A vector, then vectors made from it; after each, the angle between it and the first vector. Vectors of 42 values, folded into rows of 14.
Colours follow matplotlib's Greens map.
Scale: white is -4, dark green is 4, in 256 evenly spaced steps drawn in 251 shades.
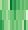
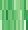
partly opposed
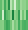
partly opposed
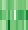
partly opposed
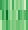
partly opposed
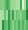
partly opposed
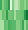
nearly opposite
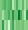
orthogonal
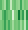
partly opposed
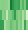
nearly parallel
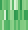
partly opposed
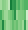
nearly parallel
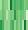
nearly parallel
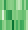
orthogonal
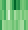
partly aligned
